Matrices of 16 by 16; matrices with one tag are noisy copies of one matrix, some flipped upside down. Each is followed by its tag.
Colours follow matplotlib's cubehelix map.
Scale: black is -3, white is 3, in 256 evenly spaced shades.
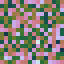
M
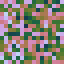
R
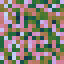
R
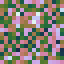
M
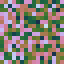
R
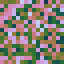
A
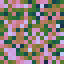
A
